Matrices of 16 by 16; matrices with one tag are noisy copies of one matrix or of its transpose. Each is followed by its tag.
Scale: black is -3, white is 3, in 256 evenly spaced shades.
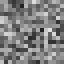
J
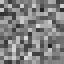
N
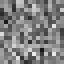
J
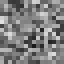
J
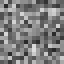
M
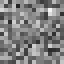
M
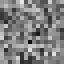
J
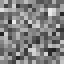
M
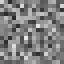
N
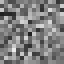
N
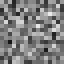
N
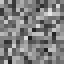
N
